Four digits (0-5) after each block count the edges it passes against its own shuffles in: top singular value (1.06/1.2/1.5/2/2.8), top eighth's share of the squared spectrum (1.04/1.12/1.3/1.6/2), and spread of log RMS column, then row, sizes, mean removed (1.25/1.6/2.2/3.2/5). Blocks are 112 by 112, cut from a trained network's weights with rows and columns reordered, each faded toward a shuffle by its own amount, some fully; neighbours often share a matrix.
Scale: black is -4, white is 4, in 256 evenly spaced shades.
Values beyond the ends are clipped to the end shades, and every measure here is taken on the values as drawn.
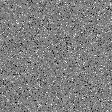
1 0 0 0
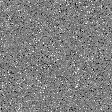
1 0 0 0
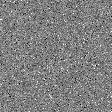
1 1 0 0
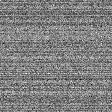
4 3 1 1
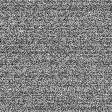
3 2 0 0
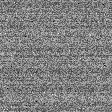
3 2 0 0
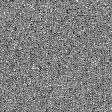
0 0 0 0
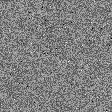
0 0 0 0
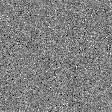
1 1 0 0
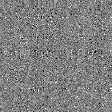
3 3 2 2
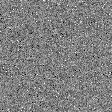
2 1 0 1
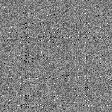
3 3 2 2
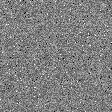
0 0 0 0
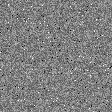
0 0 0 0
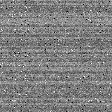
4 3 1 1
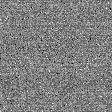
2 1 0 0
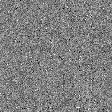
3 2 1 0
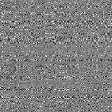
4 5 1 4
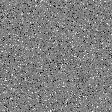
0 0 0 0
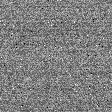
2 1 0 0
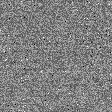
1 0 0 0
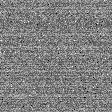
3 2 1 0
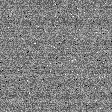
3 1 0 0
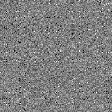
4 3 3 2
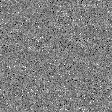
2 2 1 1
